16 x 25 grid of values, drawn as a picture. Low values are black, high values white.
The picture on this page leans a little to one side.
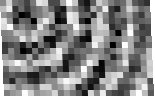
Rings: centred on the top left. Average level on the scale: 50%. Mirror symmetry: none. Ninth with the highest average: bottom right. Slope: none. Odd rows or columns: none.
